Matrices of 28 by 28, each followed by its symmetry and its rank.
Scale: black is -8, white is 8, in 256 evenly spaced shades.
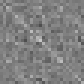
symmetric, rank five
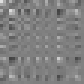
symmetric, rank two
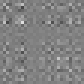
symmetric, rank three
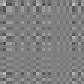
symmetric, rank one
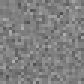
antisymmetric, full rank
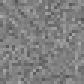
antisymmetric, full rank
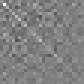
symmetric, rank five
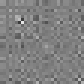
symmetric, rank three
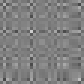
symmetric, rank two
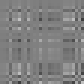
symmetric, rank one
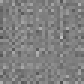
neither, rank five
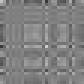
symmetric, rank two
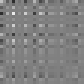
symmetric, rank one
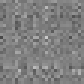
neither, rank five
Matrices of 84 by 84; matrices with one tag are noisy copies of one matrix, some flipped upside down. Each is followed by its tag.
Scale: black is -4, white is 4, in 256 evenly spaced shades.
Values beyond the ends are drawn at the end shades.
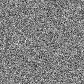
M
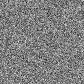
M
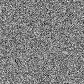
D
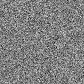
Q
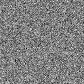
D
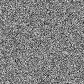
D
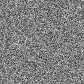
M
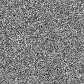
M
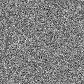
M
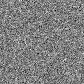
M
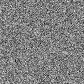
D
